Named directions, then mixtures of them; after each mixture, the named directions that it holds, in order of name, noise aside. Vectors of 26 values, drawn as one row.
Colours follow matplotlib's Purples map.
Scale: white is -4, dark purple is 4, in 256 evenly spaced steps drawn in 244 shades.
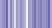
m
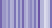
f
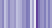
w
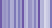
f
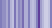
f, w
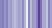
f, m, w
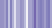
m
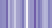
f, m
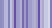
f, m, w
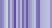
f, m, w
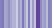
f, m, w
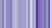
m, w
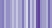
f, m, w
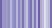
f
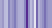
f, m, w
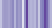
f, m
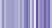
f, w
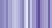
f, m, w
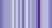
f, m, w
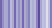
f, w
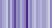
m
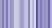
m, w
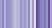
m, w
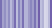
f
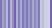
f, m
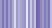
m, w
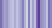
f, m, w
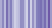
m, w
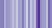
f, m, w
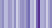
f, w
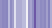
m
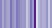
w
